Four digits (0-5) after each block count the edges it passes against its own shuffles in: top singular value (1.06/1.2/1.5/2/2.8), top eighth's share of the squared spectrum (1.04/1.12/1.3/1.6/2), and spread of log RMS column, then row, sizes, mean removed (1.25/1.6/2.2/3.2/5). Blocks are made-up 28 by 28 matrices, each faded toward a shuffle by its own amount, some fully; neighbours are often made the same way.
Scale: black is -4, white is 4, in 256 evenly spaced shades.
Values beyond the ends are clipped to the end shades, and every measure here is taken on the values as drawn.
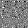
3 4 1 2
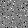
0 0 0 0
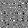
3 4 0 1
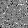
0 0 0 0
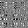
3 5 2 2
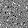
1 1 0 0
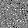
0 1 0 0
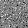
0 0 0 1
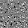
2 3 1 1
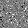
0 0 0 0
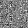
1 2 2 0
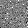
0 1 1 0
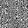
1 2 3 0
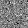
0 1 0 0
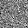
0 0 1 0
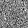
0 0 0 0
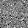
1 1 0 1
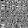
3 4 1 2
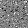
0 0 0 0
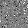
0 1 0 0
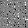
2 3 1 1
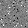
0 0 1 0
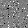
1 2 1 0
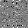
2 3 2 2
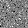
1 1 0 0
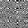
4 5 2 2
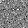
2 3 0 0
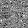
2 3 1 0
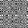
4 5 2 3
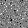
1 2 0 0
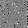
2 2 1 0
